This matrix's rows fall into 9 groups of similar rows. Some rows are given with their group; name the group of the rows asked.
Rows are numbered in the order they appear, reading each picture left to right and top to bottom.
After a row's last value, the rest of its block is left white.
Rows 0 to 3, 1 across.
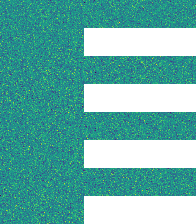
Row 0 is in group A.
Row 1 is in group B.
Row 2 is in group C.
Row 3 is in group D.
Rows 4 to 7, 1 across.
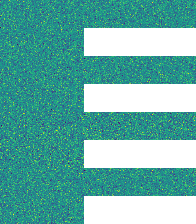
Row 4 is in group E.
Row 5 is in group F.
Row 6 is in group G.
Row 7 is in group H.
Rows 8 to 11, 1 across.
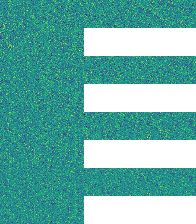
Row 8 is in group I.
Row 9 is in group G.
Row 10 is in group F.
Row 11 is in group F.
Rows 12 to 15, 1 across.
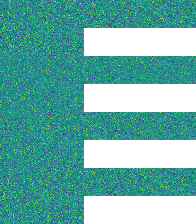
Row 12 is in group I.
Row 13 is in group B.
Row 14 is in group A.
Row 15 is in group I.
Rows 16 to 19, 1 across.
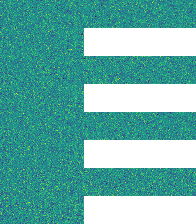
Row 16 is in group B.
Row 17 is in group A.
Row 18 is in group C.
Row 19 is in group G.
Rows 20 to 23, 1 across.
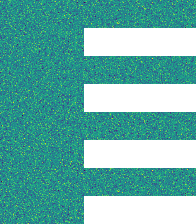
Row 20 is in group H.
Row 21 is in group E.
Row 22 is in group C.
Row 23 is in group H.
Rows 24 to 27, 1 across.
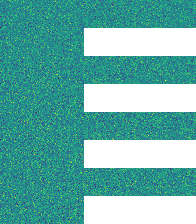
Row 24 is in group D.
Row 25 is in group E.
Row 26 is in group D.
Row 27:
E
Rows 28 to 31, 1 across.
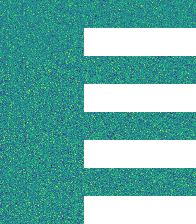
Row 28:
B
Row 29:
C
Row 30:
I
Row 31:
G
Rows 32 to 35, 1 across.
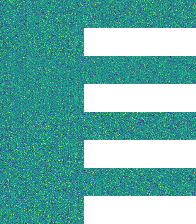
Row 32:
G
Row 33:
C
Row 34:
A
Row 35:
F
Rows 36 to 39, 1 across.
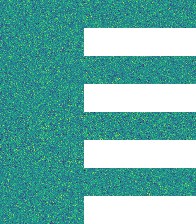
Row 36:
G
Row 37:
A
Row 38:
A
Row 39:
F
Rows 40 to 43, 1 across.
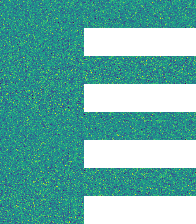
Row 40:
E
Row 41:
G
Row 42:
H
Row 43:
A
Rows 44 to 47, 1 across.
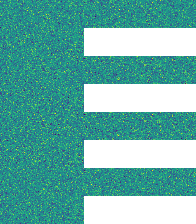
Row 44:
B
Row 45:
H
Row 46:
H
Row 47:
G
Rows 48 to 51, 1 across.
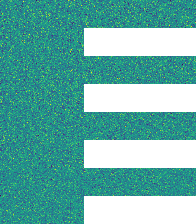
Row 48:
C
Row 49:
G
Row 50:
I
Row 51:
D
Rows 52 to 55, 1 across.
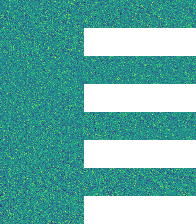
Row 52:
F
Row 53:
H
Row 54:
E
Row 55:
I
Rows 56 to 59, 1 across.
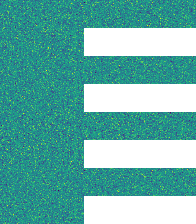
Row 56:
F
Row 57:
B
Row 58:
C
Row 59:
H
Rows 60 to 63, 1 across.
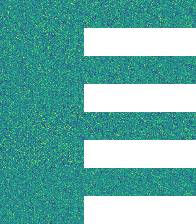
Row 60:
F
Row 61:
C
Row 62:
H
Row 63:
F
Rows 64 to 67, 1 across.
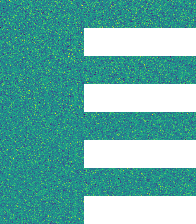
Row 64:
D
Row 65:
C
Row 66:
H
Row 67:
F
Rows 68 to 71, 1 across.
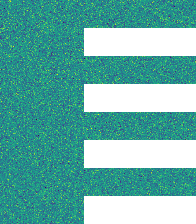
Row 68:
I
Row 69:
A
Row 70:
G
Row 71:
F
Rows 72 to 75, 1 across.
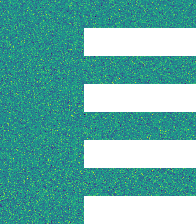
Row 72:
B
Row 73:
A
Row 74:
F
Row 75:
I
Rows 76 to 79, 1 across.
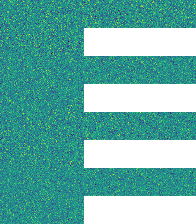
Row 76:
G
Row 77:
B
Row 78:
C
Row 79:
B
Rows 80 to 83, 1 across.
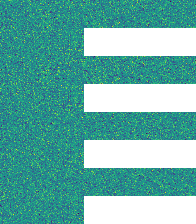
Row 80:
A
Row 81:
A
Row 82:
D
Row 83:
I
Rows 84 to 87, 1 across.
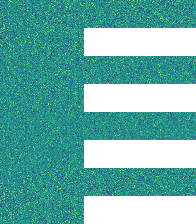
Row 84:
I
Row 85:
F
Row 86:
E
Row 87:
I
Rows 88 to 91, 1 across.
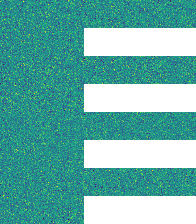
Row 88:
C
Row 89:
D
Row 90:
A
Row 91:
E
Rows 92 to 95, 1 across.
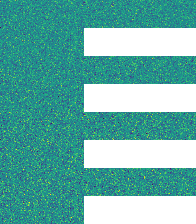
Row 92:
D
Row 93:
E
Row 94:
D
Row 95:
C
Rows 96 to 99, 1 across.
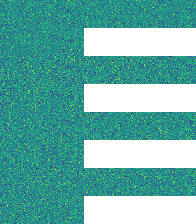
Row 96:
C
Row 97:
C
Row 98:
F
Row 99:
H
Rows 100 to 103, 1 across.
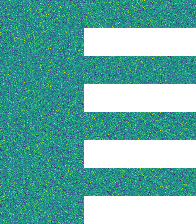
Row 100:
A
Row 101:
E
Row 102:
I
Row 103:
I
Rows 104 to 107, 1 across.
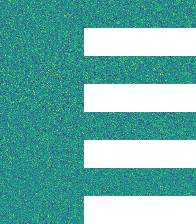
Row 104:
H
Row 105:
E
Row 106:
I
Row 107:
F
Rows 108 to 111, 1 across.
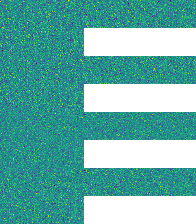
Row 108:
C
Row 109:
G
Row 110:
H
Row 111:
F
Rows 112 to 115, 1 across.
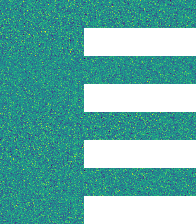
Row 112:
C
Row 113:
F
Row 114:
B
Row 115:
A
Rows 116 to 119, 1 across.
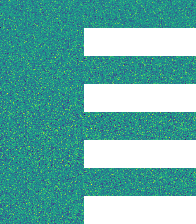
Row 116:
E
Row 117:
H
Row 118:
G
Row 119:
G
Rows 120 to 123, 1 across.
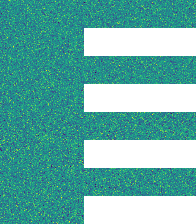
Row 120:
H
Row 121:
B
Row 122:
I
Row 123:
E
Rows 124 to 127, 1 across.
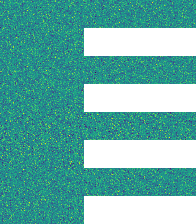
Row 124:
B
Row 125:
B
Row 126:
C
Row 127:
C
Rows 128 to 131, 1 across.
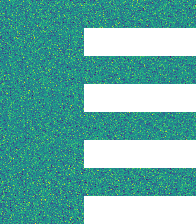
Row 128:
A
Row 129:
C
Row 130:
I
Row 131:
C
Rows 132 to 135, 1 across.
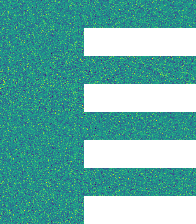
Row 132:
B
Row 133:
I
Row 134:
B
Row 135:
B
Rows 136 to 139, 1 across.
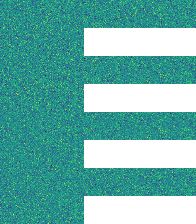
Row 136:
E
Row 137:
F
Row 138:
F
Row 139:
H
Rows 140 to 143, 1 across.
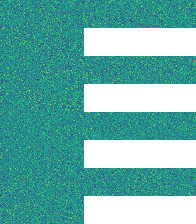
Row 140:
E
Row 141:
G
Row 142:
G
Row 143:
D
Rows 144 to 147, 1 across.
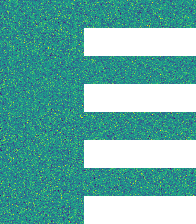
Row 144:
F
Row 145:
I
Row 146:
I
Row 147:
E
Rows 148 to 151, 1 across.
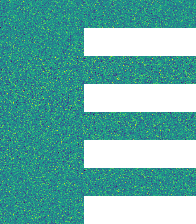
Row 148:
D
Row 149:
H
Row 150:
E
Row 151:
H
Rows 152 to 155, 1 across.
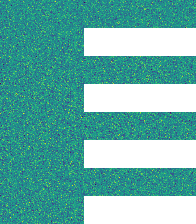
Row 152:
H
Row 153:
D
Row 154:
C
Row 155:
B
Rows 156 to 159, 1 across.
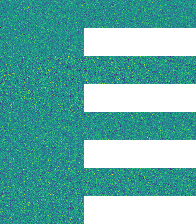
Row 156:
D
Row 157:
C
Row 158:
F
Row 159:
C
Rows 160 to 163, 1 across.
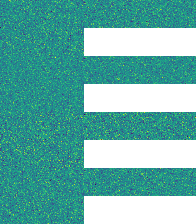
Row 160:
D
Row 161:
H
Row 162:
A
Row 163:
B
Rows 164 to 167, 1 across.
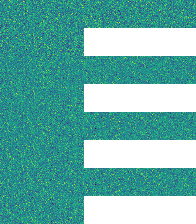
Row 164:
G
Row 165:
A
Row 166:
B
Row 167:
B
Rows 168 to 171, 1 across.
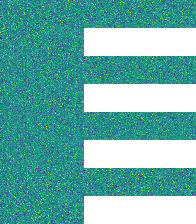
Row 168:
I
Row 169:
G
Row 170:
B
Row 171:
H
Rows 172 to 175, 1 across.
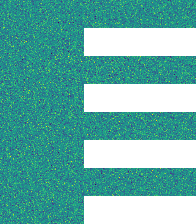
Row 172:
E
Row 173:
C
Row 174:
B
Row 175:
B
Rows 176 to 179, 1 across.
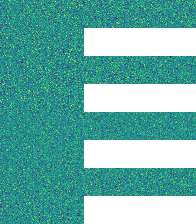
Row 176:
H
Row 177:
C
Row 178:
G
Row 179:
G
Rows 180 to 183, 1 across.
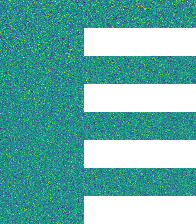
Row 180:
H
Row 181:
C
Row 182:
D
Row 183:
E
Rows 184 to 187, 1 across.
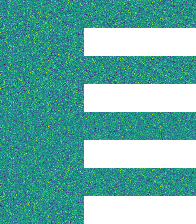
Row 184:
I
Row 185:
I
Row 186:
E
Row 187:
I
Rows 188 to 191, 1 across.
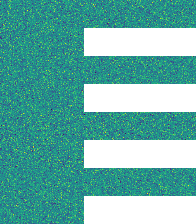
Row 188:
I
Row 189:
B
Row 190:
A
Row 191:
F
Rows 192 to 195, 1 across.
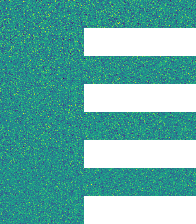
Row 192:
C
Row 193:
A
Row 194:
C
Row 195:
G
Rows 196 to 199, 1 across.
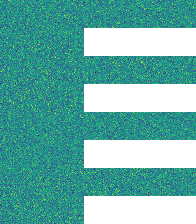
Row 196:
H
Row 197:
B
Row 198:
I
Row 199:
A
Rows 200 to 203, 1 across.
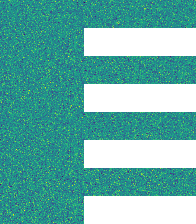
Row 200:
H
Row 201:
C
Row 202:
D
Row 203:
B
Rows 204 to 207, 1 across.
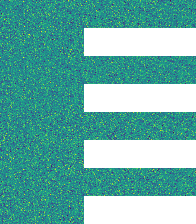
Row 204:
C
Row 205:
C
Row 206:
I
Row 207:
C
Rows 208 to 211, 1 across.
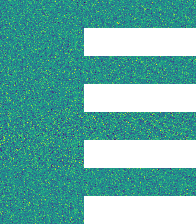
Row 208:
H
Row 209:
B
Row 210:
I
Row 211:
C
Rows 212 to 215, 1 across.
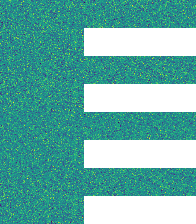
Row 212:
A
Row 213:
I
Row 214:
F
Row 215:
I
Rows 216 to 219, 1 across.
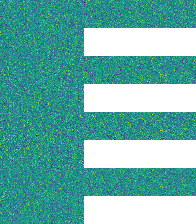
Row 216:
G
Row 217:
F
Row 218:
I
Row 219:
I
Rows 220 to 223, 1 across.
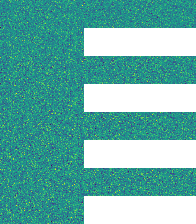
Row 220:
D
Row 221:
D
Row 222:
B
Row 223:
B
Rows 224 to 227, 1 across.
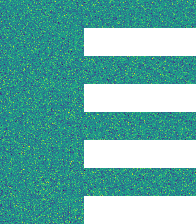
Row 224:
H
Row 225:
I
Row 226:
C
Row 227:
A
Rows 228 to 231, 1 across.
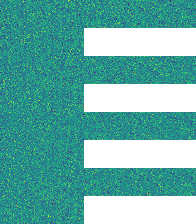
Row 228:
C
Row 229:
I
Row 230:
D
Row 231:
F
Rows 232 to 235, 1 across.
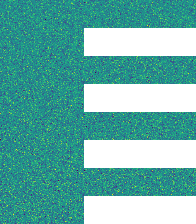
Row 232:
F
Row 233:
B
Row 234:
D
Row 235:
H
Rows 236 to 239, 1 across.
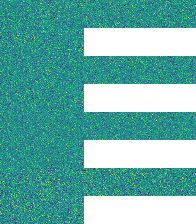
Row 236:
A
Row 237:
B
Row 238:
B
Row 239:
A
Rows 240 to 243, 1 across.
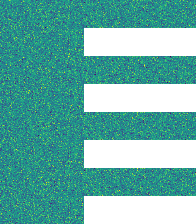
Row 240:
A
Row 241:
C
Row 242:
A
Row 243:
A
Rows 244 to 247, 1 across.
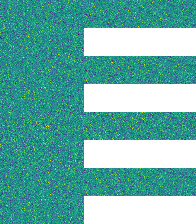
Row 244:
I
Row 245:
C
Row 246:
A
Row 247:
C
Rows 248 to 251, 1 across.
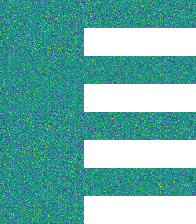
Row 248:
G
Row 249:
I
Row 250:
D
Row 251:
F
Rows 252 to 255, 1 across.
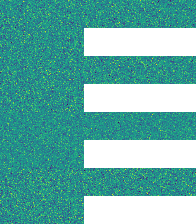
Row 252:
C
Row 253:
B
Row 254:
F
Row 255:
A
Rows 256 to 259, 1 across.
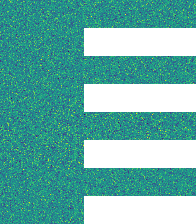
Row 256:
G
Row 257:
E
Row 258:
F
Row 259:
C
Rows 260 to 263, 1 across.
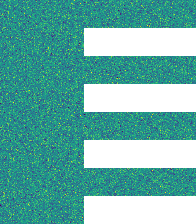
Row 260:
F
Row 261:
G
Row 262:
F
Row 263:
I
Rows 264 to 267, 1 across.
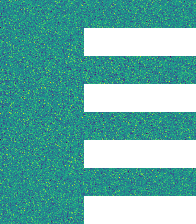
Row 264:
D
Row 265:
C
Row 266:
D
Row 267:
B
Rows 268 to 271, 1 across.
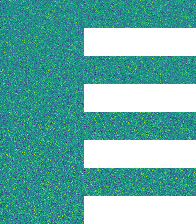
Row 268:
D
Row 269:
E
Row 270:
D
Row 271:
G
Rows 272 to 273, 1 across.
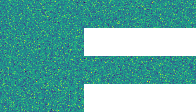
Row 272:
H
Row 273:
F
